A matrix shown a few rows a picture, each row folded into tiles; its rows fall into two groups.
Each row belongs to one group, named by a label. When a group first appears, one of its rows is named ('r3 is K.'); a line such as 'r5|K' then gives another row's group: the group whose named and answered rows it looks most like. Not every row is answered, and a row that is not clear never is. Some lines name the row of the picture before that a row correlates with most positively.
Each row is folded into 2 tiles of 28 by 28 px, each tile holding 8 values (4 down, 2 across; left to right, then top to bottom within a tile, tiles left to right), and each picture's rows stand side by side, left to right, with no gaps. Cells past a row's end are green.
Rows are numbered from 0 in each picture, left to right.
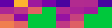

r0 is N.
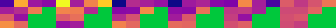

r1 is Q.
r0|N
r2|N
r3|N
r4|N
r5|Q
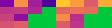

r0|N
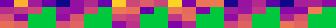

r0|N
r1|N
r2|Q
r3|Q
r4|N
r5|N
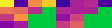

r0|Q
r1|N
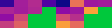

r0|N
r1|N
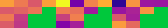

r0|Q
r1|Q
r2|N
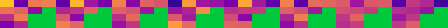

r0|Q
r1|N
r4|N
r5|Q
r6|Q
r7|N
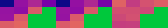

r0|N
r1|N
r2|Q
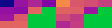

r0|N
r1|Q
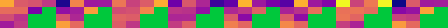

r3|N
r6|Q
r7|N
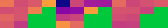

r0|Q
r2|Q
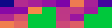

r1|N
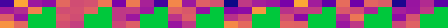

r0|N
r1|Q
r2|N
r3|Q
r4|N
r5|N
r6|Q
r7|N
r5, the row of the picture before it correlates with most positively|1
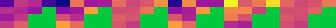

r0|N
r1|N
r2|Q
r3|N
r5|Q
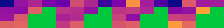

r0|N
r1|N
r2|N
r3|N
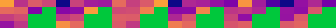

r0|Q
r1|N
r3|N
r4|N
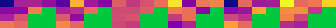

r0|N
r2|Q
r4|N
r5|Q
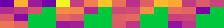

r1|Q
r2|Q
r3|Q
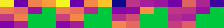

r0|Q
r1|Q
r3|N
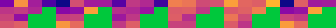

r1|N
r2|N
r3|Q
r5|N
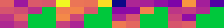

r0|Q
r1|Q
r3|N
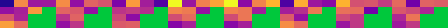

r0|N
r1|Q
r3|Q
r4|Q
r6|Q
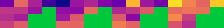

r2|N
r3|Q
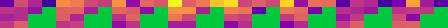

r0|N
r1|Q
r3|Q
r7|N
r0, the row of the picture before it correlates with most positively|0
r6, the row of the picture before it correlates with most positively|0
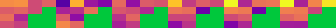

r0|Q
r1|N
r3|Q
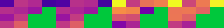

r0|N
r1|N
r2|Q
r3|Q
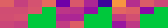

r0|Q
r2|Q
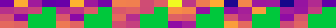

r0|N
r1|N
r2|Q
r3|Q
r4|N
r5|N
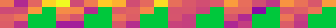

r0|Q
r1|Q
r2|Q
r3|Q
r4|Q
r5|Q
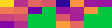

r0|Q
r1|N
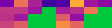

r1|N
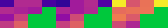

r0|N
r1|N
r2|Q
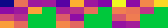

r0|N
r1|N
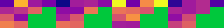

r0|N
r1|N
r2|Q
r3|N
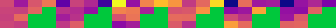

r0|Q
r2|Q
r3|Q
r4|N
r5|N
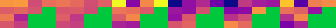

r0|Q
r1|Q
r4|N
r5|Q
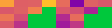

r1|Q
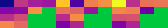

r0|N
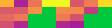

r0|Q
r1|Q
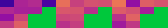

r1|Q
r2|Q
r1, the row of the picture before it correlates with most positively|1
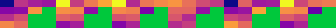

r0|N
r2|Q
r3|Q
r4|N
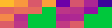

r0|Q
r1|N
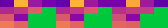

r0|N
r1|N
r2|N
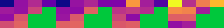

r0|N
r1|N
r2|N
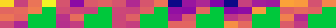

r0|Q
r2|Q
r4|N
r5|Q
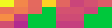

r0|Q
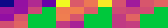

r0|N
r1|Q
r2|Q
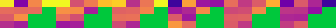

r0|Q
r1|Q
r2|Q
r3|N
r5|N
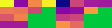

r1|N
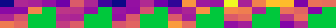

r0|N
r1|N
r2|N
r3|N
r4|Q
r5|Q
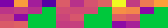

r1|Q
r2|Q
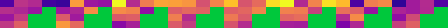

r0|N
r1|N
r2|Q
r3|Q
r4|Q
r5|Q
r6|Q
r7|N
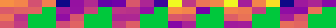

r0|Q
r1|N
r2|N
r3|Q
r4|Q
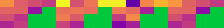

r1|Q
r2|Q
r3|Q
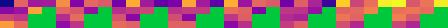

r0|N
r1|Q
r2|N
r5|N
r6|Q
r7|Q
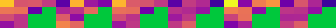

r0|Q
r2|Q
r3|N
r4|Q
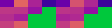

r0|N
